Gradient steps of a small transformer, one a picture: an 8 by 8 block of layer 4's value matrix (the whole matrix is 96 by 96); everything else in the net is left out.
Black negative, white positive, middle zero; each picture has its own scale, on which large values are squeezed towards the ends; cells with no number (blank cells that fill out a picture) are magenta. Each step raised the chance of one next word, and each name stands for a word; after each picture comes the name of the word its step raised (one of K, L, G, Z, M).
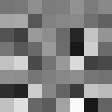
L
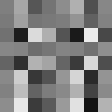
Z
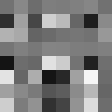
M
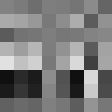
M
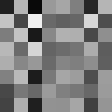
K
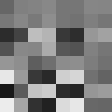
L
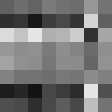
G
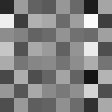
K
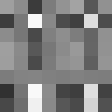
G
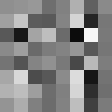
Z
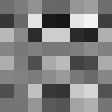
G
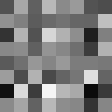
K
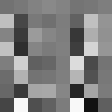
L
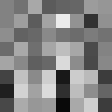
M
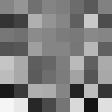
L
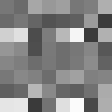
K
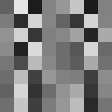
K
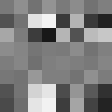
G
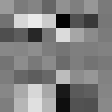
G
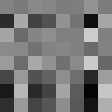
Z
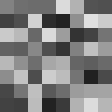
G
